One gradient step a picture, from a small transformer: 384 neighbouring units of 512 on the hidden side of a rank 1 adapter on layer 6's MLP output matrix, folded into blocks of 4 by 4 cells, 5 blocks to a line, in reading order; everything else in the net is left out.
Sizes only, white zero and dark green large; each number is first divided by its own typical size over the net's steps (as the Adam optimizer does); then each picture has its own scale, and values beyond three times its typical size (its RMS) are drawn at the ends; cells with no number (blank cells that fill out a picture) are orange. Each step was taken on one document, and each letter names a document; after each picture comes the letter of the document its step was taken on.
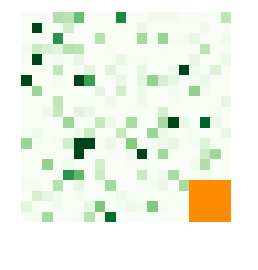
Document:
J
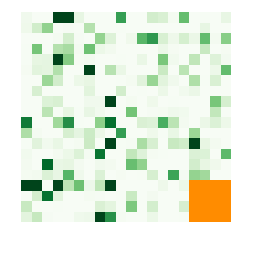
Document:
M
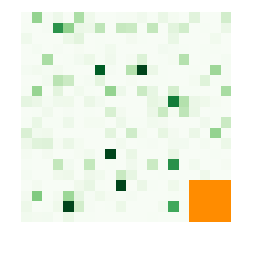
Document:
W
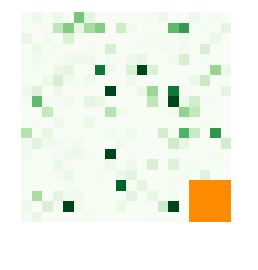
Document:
W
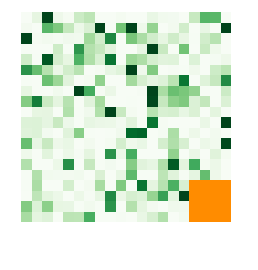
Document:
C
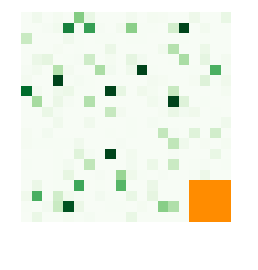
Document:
W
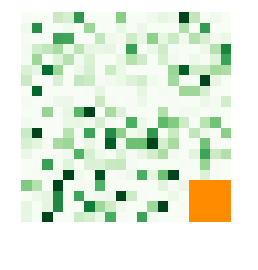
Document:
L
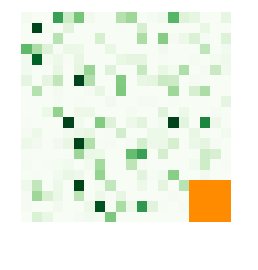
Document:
J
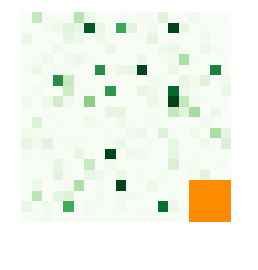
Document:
W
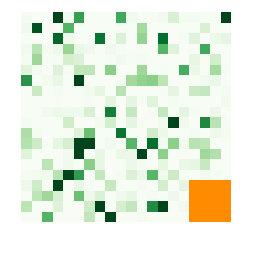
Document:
J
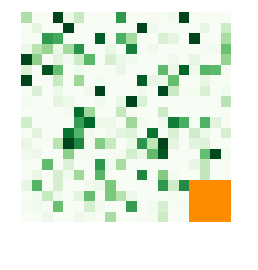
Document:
L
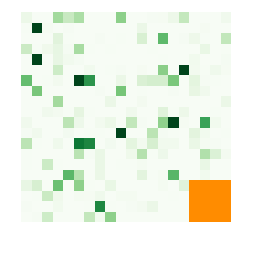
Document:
J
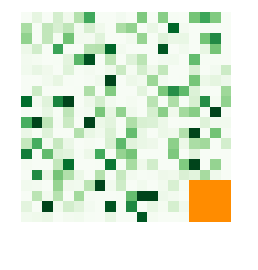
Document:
C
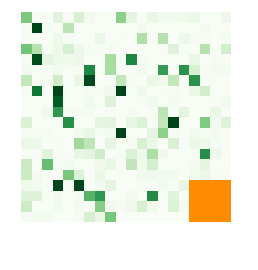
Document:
J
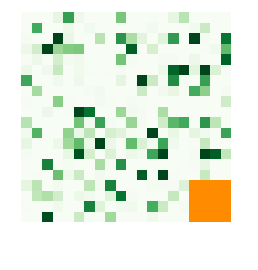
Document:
L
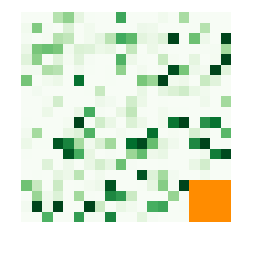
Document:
L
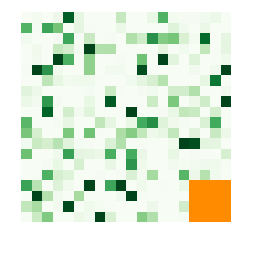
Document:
M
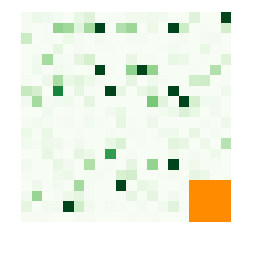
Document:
W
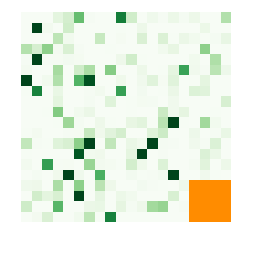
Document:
J
